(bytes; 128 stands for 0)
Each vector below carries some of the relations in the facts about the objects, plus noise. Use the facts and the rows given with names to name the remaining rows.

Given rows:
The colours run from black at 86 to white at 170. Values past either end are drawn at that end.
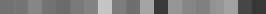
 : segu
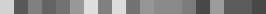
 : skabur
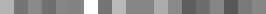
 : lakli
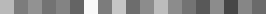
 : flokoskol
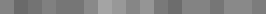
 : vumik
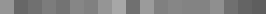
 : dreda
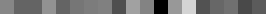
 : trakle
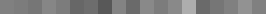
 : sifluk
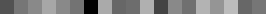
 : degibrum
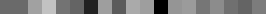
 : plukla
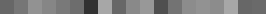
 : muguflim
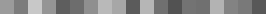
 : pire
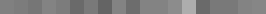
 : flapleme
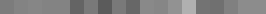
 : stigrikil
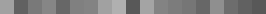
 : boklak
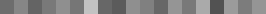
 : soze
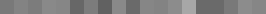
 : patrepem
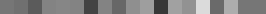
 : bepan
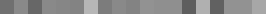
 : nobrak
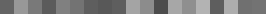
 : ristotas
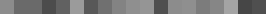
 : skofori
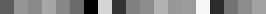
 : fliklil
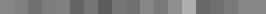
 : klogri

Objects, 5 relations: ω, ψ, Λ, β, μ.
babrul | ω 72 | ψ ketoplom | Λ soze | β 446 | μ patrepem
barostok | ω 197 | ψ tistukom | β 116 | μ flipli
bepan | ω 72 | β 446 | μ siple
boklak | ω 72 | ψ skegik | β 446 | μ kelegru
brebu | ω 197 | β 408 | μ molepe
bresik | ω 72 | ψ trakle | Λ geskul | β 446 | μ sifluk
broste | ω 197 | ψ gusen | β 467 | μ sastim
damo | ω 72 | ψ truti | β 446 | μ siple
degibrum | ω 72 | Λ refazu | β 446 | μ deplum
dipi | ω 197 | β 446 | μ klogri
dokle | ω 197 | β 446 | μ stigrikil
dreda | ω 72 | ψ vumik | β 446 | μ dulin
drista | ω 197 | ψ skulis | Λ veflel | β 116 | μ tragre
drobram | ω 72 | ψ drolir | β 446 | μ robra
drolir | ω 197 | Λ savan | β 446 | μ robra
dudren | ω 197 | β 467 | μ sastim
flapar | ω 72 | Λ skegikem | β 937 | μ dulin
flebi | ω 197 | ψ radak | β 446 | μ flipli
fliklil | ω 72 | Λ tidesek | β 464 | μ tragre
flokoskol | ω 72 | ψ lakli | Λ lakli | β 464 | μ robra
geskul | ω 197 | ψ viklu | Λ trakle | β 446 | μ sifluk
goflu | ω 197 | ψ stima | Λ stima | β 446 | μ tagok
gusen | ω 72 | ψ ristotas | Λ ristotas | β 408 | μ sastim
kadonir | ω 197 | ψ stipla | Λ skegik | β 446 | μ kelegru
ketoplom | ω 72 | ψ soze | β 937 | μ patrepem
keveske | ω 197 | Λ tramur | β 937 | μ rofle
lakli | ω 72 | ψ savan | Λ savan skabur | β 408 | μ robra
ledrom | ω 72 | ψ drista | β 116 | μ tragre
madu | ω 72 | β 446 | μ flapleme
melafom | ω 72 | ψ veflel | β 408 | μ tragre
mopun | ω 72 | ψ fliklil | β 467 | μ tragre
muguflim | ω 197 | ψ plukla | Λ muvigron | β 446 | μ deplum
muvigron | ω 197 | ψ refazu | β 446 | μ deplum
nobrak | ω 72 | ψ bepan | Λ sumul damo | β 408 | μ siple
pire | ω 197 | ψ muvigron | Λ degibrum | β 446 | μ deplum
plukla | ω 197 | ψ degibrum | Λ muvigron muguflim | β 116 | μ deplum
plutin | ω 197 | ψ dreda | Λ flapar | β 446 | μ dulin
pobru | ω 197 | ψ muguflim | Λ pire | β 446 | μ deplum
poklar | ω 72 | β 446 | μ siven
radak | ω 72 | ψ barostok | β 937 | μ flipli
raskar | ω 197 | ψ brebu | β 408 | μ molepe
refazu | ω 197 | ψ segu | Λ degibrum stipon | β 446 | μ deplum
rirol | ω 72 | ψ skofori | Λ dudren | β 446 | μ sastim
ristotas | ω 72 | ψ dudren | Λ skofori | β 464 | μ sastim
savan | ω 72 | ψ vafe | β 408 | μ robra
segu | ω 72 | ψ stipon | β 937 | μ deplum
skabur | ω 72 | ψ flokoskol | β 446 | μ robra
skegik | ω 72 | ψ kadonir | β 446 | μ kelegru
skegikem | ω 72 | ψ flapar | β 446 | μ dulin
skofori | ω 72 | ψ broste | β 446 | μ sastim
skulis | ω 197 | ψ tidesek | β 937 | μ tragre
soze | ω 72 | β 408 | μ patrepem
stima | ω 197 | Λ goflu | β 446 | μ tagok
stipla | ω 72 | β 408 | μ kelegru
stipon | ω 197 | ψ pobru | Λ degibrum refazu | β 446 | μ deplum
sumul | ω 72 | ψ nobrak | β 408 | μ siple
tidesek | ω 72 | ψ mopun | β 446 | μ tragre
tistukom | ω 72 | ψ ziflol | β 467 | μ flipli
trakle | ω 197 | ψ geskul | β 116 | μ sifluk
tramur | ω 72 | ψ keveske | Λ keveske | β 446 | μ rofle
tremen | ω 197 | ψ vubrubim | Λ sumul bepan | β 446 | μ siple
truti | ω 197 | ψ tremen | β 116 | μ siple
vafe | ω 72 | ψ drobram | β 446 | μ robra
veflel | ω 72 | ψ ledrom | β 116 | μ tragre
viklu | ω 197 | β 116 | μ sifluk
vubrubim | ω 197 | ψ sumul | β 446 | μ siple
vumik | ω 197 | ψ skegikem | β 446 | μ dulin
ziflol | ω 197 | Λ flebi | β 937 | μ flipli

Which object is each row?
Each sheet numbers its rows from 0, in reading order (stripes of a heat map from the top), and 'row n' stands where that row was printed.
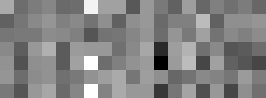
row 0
flebi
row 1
mopun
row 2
tistukom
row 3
ledrom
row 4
veflel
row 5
tremen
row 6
drista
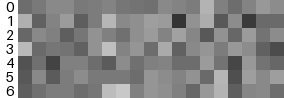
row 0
tragre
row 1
truti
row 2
gusen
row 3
damo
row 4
geskul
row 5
stipla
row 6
skulis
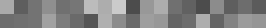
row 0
babrul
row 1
kadonir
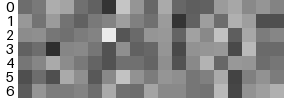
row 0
pobru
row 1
muvigron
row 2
sumul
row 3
skegikem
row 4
deplum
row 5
ziflol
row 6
brebu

